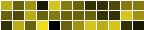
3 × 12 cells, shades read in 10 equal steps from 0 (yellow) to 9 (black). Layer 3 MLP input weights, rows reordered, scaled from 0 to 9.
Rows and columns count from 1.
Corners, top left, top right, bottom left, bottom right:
2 4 7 8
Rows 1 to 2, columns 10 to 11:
6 4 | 7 1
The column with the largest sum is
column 9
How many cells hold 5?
9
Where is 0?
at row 3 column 4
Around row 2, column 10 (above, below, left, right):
6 1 7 1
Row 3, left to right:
7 2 5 0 9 5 3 1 2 1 7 8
